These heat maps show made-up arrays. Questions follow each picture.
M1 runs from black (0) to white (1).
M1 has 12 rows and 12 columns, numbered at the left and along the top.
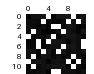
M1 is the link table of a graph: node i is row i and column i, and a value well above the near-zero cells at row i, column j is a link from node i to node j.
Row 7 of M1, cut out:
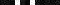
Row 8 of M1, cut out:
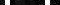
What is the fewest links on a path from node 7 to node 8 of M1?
3
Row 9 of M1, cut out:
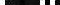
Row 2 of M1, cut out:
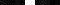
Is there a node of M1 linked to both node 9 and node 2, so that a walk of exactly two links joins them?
no
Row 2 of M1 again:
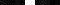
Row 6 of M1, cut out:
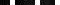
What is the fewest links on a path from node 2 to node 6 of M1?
1
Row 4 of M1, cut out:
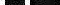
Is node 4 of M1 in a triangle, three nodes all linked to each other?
no
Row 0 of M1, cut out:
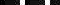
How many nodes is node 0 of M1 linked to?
2
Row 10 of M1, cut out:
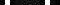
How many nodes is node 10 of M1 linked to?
2
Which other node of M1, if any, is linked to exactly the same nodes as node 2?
node 11
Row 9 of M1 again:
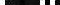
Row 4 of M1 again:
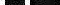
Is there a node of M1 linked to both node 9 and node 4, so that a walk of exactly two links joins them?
yes
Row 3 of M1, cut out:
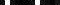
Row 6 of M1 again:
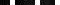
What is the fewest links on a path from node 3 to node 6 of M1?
2
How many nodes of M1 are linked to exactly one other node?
0
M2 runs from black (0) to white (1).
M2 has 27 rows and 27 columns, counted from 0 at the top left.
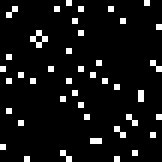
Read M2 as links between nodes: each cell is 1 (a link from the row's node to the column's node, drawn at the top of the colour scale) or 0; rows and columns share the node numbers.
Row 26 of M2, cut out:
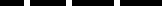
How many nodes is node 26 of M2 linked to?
3
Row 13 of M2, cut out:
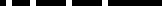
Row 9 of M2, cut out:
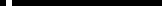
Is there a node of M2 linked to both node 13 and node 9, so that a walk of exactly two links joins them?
yes
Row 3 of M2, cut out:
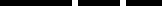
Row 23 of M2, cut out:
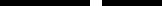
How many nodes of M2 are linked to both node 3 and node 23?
0
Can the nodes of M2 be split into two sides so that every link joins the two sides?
no
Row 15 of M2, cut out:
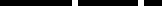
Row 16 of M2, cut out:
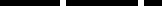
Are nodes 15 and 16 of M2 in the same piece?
yes
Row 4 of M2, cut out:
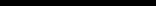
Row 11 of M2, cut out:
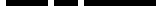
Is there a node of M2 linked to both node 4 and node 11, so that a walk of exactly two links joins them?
yes
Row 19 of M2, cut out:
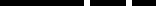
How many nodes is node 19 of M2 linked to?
3
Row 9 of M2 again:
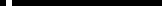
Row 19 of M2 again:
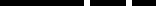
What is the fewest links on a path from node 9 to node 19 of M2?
5
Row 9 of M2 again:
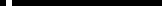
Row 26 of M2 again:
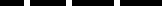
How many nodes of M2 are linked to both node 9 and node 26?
0
